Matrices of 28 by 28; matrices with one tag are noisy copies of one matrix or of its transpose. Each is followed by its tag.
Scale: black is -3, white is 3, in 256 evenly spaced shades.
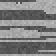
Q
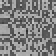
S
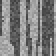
Q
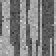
Q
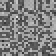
S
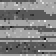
Q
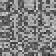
S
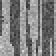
Q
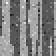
Q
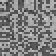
S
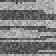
Q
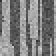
Q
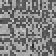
S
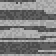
Q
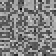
S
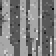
Q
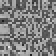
S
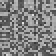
S
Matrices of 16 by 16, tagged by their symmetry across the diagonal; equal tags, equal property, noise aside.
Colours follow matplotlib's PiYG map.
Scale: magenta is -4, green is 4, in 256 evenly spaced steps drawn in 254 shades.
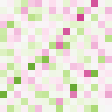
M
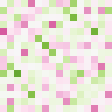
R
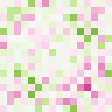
R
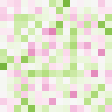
R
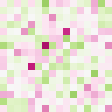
R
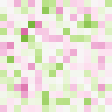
M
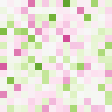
M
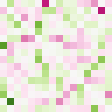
M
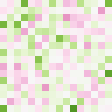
R
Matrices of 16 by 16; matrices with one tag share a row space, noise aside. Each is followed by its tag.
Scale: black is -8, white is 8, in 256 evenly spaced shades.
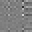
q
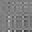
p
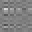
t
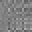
p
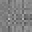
p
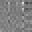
q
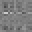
t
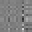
q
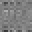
t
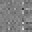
q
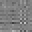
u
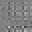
p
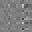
q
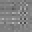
u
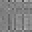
p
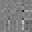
q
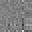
q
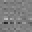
t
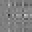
p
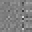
q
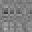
t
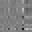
q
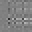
p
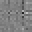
q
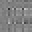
p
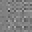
p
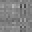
u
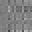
p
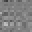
t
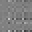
p
